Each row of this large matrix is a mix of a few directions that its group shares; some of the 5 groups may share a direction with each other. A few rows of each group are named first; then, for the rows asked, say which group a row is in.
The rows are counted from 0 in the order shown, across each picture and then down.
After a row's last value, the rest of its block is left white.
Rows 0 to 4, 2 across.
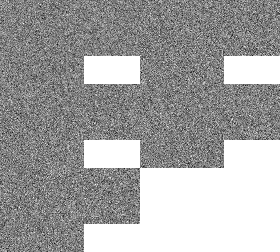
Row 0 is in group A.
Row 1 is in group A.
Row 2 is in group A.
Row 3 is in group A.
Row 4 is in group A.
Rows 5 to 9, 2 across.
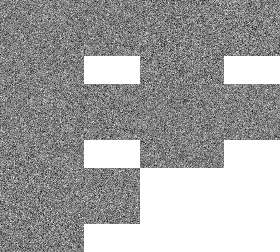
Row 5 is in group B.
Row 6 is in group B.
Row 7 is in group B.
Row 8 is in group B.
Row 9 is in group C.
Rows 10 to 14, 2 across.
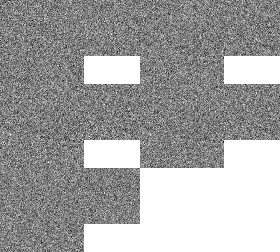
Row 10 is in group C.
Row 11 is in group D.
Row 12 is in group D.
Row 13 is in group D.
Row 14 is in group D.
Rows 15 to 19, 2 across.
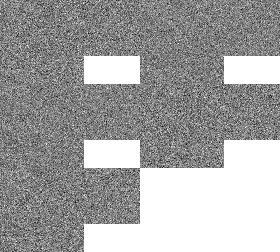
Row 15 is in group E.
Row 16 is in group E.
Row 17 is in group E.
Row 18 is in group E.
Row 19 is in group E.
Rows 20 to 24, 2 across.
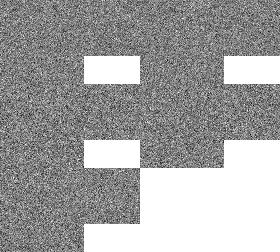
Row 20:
D
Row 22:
E
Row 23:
E
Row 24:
C
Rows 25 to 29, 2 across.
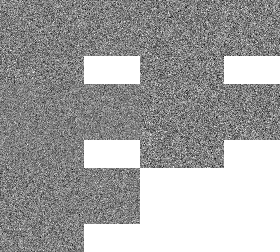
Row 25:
E
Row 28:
D
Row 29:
C
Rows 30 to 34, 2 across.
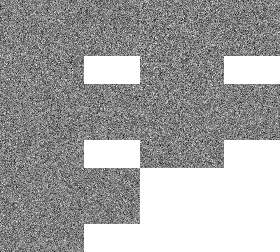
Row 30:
D
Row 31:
C
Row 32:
B
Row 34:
B
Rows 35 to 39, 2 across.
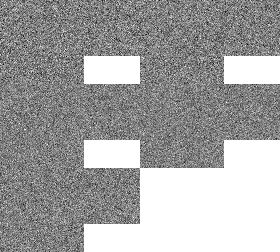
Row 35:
D
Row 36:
E
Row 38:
B
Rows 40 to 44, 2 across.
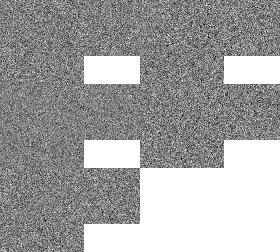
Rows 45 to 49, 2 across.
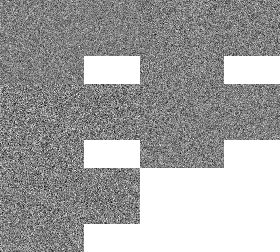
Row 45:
C
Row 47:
C
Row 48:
C
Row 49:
C
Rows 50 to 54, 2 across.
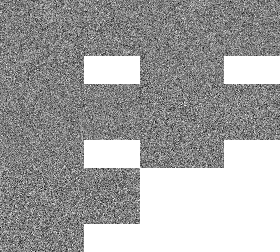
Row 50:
B
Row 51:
A
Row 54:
C
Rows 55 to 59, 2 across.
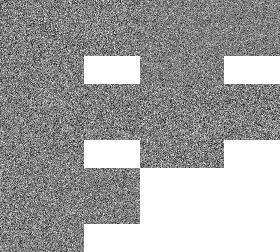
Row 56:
C
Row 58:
D
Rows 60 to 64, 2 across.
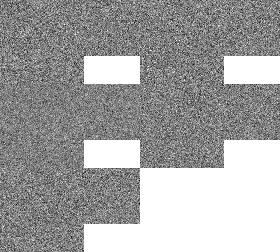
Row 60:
E
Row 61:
E
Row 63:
B
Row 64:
E
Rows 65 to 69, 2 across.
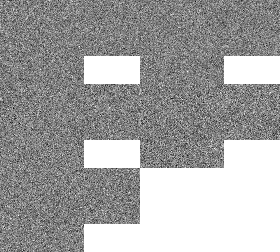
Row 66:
D
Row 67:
A
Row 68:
D
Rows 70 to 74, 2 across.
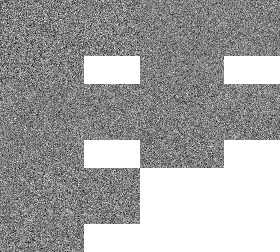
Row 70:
C
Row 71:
D
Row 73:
D
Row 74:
D
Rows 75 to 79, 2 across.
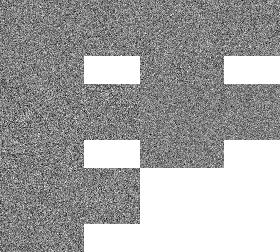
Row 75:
A
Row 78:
E
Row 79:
C
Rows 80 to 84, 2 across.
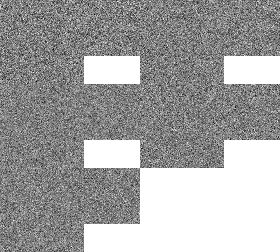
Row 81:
D
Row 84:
B
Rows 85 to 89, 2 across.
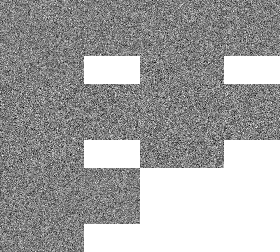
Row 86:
E
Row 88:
E
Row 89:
C
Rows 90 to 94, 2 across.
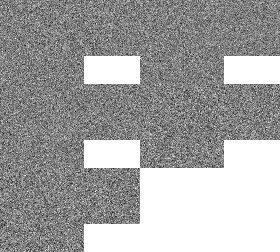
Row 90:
A
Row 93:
D
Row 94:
A
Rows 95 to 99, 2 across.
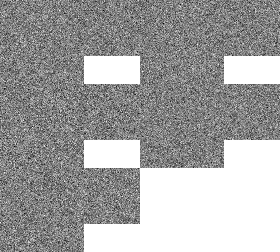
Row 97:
E
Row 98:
A
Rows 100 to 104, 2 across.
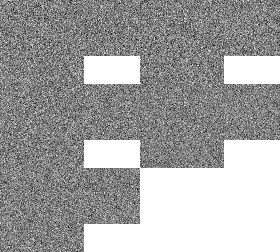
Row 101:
C
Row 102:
E
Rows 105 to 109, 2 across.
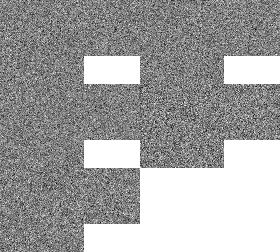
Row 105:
B
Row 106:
B
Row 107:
A
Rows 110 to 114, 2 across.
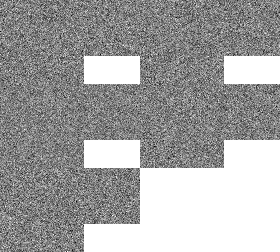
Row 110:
D
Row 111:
B
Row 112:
D
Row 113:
E
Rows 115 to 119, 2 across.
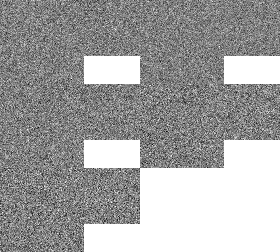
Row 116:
C
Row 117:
E
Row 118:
D
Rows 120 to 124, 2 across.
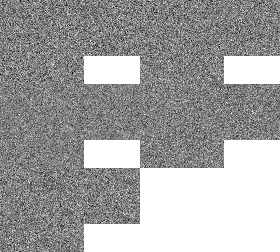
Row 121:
C
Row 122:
D
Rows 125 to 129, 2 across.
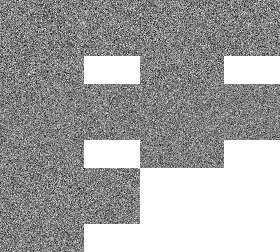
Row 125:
D
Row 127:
A
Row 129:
B
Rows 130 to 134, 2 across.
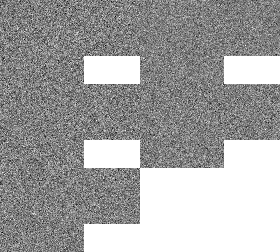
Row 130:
E
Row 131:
B
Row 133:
B
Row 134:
A
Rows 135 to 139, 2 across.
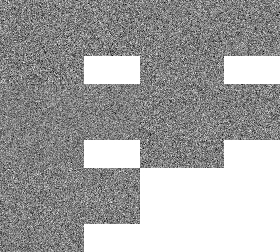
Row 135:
A
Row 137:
B
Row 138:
D
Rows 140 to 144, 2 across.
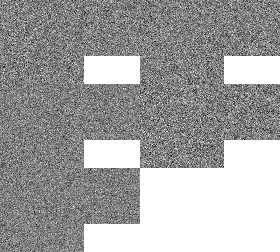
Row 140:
E
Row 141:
A
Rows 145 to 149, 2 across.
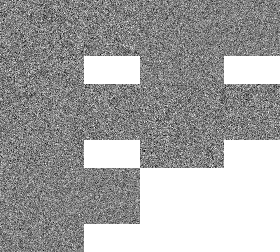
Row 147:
A
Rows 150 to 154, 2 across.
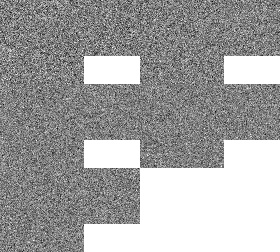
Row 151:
C
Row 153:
E
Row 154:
B
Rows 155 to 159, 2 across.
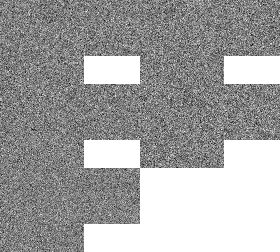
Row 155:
B
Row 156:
A
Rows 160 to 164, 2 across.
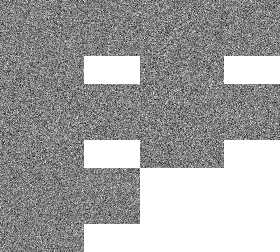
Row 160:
B
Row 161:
E
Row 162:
E
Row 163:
C
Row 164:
D
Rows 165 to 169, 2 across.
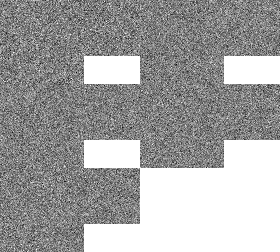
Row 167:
A
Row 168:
D
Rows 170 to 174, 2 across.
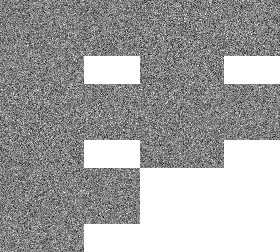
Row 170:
E
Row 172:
C
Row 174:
E
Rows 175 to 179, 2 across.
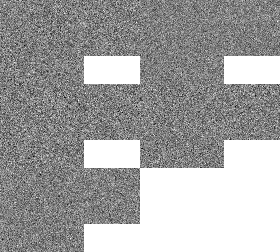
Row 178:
A
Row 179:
A
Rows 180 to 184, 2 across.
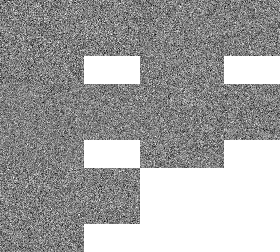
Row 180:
C
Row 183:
B
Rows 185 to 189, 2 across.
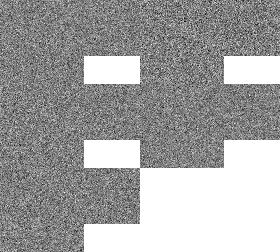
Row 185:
A
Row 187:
C
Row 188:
A
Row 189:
E
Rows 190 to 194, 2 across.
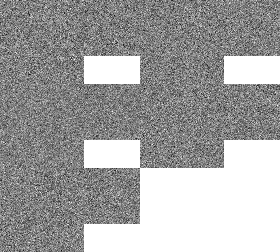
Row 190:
E
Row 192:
B
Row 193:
D
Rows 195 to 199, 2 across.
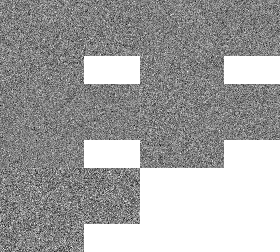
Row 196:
D
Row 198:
C
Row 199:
B
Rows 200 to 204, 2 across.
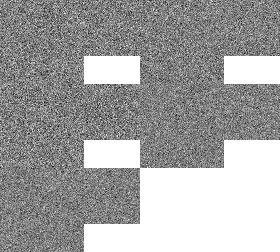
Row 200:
E
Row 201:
C
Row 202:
C
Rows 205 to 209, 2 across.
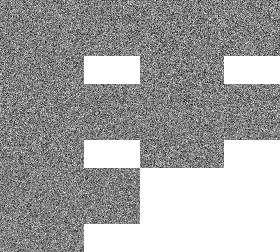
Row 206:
B
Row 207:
C
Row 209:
E
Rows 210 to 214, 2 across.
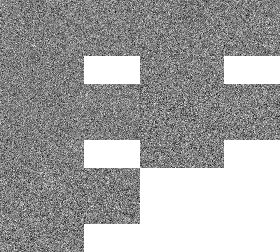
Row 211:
E
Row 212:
D
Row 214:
E
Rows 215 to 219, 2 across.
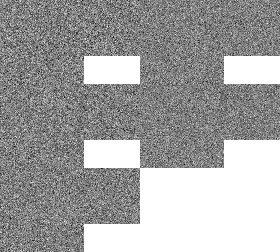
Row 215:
E
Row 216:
A
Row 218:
E
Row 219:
D
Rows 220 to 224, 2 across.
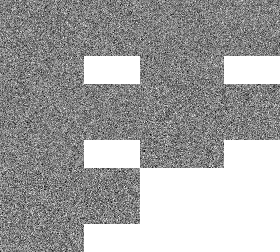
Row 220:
E
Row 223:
E
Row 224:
C
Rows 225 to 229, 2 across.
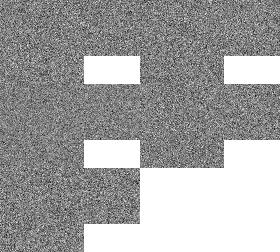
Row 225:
E
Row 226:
C
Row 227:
B
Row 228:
A
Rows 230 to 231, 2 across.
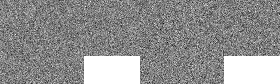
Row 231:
A
